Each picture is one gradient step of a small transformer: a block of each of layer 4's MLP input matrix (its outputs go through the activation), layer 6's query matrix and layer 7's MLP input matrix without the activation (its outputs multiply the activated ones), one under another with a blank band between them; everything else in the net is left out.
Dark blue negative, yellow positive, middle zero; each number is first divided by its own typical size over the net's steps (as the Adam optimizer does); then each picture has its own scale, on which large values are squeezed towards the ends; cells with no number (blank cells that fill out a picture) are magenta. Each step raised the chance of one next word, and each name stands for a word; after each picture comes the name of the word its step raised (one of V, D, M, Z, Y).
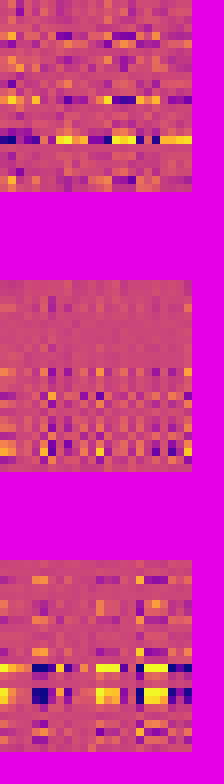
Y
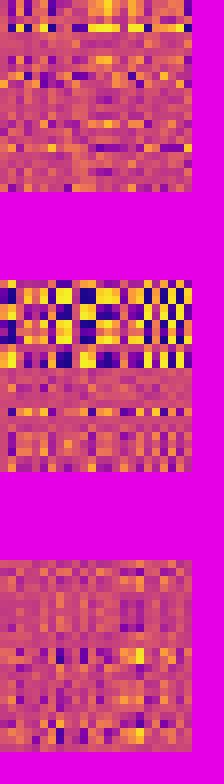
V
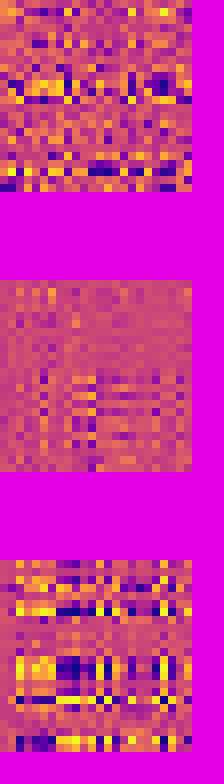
Y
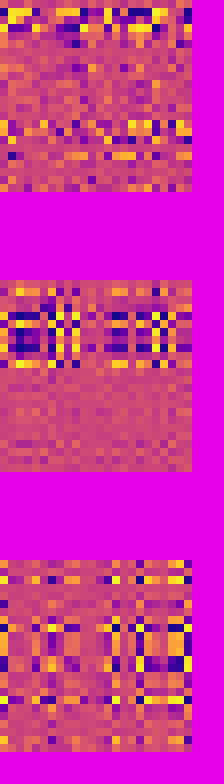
Y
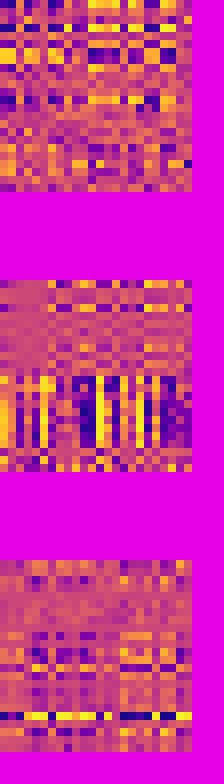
V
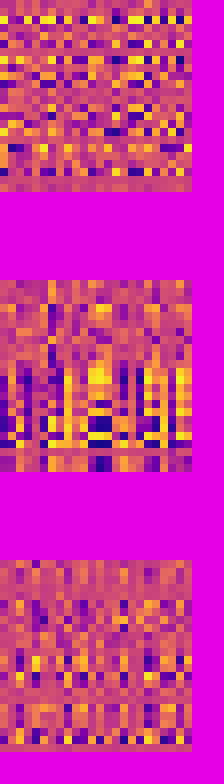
V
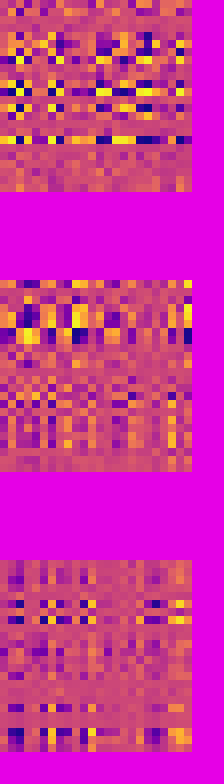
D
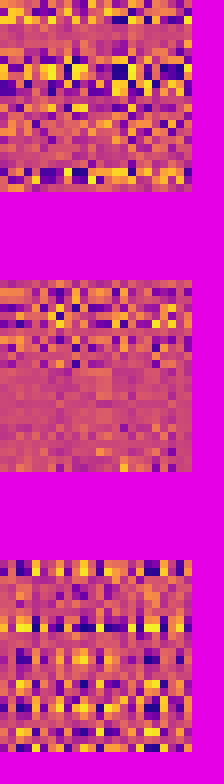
V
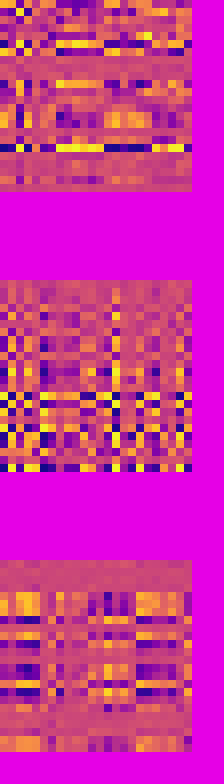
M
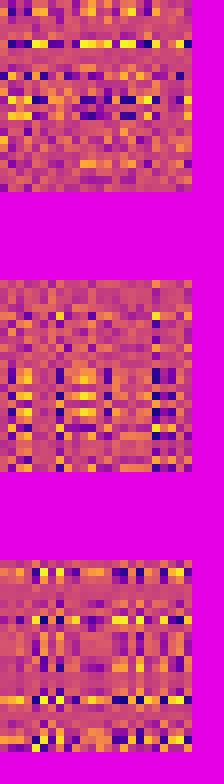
Y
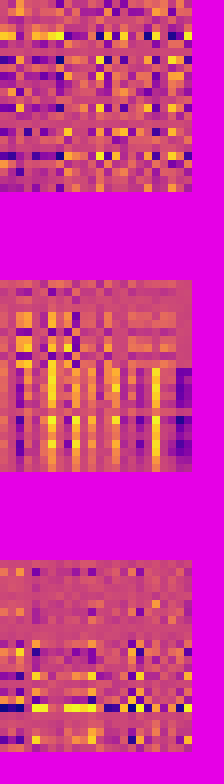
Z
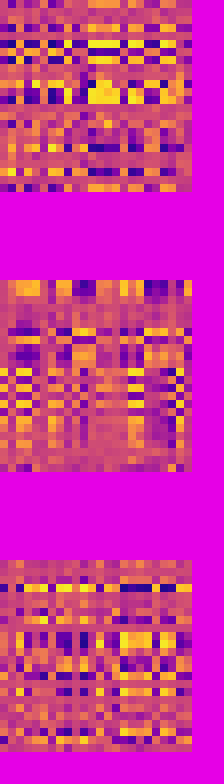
M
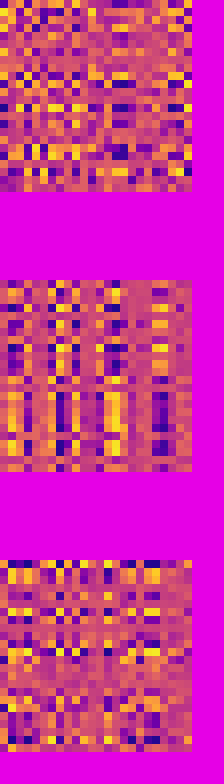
Z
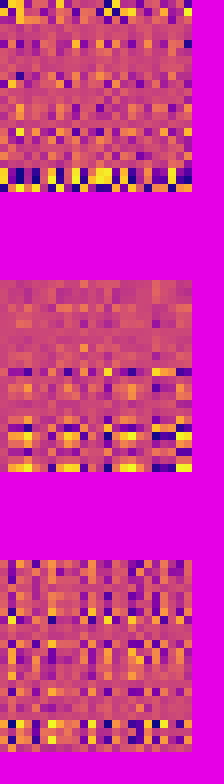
Z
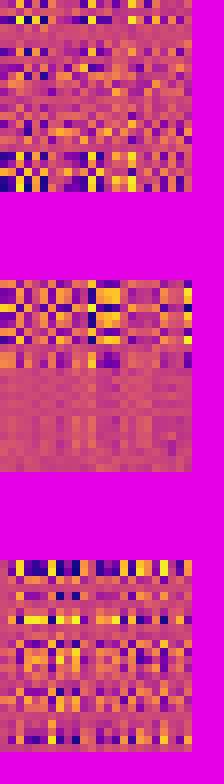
Z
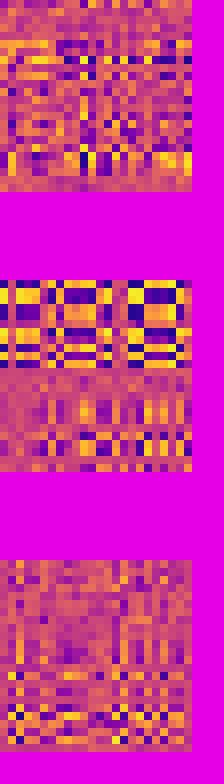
V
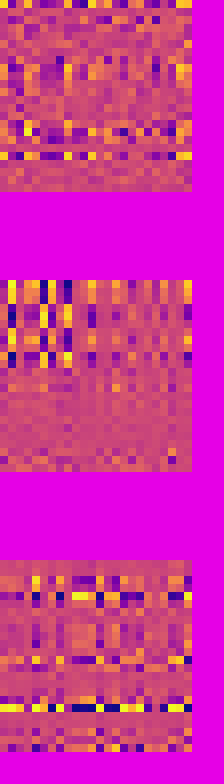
D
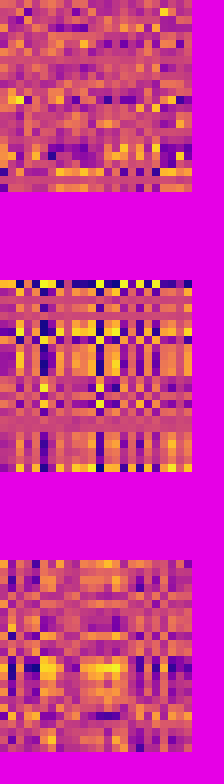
Y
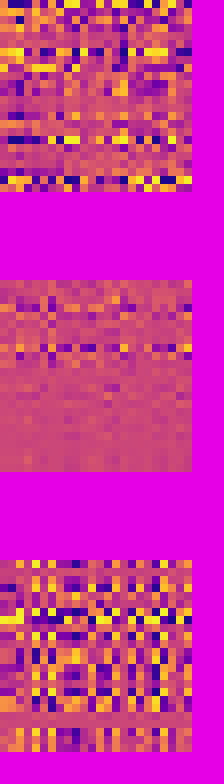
M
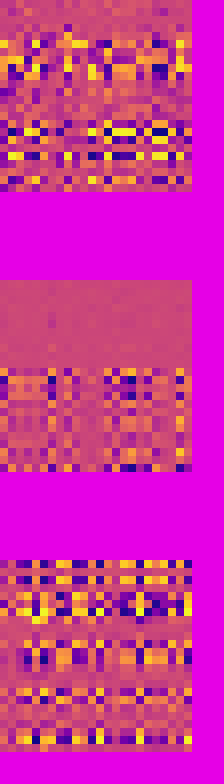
Z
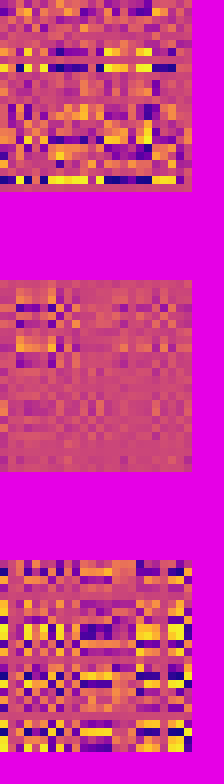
M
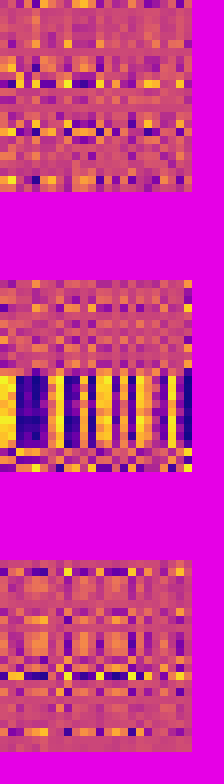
M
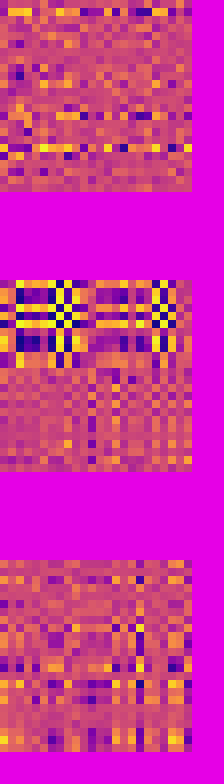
Y
